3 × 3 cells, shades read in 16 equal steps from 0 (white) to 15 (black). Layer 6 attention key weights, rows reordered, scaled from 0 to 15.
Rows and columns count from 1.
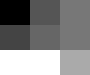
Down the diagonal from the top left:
15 9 5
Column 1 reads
15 11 0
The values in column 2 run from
0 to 10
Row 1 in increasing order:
8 10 15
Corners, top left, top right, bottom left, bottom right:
15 8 0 5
